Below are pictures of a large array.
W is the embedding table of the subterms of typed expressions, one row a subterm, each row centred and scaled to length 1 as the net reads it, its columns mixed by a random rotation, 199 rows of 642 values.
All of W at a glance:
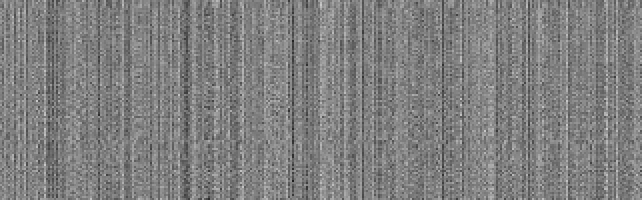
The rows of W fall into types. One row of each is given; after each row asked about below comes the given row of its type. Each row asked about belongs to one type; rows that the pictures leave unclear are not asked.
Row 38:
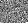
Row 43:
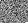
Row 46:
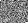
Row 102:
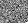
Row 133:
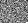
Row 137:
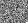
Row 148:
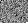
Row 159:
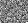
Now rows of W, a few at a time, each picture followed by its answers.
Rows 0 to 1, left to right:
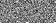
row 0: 133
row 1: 159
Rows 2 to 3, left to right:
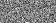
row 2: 38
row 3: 159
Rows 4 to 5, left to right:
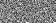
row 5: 38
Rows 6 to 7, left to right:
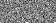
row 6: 38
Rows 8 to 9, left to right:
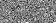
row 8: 102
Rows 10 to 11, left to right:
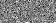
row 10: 133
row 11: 148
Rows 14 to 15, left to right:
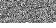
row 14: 46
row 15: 38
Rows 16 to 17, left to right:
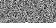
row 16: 46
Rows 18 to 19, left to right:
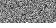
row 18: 159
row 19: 137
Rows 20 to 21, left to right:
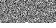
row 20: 133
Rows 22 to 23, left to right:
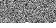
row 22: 46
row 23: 43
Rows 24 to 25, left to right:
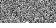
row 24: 148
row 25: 159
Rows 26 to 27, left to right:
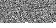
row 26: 38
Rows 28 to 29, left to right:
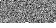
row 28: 46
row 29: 137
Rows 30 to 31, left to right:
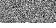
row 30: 43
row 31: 46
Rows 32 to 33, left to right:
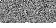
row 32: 43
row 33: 43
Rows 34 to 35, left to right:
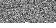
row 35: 133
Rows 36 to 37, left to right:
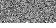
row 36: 148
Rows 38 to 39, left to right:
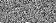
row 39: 43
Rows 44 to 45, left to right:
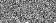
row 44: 148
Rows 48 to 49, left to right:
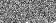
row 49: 148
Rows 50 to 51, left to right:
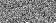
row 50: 159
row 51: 148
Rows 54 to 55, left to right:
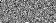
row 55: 159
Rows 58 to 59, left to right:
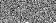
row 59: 38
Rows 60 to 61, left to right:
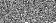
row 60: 38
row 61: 133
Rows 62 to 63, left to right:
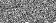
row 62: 38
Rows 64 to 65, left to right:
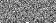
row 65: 159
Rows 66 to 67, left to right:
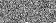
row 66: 102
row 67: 43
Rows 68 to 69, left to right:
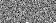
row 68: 137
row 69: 38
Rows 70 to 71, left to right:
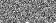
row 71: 148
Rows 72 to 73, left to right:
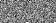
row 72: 46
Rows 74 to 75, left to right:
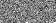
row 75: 102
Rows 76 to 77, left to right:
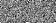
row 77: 46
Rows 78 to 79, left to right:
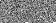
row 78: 43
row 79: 38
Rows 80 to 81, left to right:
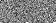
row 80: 43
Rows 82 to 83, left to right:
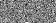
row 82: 46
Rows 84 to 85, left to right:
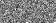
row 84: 137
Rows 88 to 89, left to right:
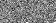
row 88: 102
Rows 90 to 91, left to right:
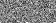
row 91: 43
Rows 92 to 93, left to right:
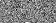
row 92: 43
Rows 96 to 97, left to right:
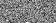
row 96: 102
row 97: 43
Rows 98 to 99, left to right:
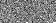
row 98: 133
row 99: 38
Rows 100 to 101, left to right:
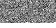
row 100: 102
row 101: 148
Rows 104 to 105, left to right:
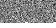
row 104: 38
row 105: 46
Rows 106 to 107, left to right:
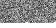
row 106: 38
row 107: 148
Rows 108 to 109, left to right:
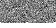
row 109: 102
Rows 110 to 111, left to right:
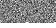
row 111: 159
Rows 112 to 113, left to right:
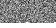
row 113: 133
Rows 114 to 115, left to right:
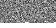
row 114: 38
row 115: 133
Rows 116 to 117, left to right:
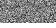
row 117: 159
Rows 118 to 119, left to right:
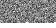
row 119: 148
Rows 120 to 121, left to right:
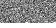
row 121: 133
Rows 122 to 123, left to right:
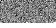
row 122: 148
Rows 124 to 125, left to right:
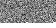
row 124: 159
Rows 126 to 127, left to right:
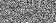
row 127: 46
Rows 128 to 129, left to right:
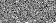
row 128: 133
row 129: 102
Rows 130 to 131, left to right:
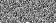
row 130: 148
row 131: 148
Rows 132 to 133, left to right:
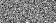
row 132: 137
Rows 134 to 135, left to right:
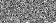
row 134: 148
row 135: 133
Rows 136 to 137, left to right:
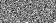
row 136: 133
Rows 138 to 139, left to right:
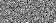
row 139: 137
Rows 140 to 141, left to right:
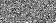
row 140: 133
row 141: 102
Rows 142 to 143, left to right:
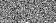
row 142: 102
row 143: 133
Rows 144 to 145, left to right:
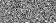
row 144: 43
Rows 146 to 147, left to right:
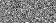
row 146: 43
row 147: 159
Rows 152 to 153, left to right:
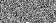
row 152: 148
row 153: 43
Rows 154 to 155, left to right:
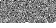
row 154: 46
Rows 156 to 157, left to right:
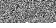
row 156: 137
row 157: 46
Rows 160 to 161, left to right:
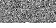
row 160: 43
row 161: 46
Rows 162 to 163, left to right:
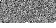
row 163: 148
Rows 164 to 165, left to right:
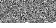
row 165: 133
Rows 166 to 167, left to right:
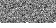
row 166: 159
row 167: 137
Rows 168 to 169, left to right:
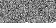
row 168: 102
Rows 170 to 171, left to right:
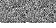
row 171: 43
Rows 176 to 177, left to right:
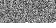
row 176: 46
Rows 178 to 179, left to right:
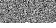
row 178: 43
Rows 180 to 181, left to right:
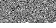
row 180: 102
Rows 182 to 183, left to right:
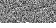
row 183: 38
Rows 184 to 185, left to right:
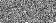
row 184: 38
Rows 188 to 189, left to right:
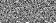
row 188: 133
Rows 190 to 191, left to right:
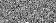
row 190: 102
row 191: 137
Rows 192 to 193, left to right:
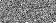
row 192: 43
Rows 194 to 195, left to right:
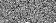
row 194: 102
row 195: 133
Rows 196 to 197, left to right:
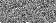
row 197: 43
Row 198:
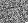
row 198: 38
